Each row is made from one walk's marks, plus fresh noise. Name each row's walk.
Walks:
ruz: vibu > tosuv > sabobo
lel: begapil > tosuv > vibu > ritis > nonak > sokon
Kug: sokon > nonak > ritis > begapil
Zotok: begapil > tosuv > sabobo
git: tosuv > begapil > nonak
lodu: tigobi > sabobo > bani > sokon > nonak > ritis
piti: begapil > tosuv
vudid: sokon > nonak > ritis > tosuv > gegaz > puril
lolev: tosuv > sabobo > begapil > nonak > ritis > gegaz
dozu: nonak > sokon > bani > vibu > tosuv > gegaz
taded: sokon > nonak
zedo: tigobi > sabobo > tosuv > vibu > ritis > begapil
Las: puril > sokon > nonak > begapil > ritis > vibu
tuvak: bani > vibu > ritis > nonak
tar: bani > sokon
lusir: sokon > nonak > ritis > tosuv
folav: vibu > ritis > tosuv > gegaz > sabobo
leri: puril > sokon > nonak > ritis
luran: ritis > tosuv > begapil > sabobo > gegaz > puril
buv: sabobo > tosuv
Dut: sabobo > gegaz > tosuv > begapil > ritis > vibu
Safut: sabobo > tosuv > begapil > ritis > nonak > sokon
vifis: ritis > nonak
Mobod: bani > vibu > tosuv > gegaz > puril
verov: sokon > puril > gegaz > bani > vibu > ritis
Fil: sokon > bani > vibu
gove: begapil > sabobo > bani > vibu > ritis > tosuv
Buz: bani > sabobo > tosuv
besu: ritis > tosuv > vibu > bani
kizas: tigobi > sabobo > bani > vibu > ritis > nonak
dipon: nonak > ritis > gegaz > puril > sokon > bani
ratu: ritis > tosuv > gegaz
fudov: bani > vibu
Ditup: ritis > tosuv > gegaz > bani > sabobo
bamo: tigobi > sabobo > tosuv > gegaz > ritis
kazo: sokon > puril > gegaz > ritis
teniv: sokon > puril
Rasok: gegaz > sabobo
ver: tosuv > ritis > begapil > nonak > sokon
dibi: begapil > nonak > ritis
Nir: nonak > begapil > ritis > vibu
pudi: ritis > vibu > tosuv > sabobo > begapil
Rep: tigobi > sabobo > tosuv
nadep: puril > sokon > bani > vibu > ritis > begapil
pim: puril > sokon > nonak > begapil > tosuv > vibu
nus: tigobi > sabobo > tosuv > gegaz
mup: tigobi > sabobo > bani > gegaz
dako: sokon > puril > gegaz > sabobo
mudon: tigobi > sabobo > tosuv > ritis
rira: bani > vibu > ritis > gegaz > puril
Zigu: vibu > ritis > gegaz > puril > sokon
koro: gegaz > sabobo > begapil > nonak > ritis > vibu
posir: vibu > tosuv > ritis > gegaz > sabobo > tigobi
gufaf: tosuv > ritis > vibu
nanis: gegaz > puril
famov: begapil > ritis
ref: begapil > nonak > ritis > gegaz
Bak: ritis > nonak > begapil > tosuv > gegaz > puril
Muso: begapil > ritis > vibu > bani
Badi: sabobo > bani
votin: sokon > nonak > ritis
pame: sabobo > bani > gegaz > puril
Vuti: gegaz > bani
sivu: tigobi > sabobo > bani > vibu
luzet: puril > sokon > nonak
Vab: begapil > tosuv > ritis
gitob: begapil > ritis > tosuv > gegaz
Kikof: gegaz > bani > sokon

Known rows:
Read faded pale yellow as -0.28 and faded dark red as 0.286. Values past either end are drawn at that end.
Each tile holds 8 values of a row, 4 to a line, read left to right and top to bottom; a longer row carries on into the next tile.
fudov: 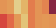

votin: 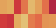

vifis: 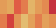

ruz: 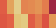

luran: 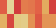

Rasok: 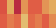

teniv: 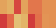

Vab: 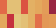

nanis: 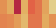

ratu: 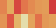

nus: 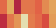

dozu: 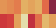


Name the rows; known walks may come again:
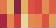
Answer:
mup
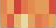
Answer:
ratu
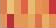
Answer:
dibi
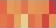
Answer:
buv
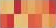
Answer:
leri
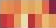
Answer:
dozu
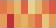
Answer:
git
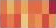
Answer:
Badi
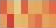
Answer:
piti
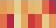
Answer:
pim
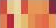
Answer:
pudi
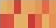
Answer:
luzet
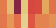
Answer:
pame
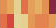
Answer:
gufaf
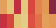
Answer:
verov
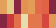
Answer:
lodu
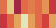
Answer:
bamo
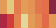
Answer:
kizas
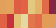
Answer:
lusir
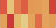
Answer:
gitob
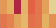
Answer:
nanis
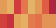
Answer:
votin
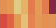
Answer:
fudov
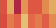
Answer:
Rasok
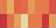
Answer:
Rep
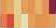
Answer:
besu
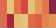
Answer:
Safut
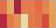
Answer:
nus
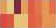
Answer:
kazo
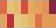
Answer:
Vab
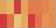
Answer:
teniv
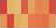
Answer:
Zotok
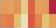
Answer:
Mobod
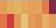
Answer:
tuvak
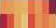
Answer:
Fil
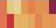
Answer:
Muso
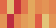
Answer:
ref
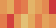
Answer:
vifis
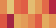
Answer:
Kug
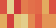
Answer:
luran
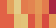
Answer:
ruz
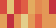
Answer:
lolev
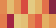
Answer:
ver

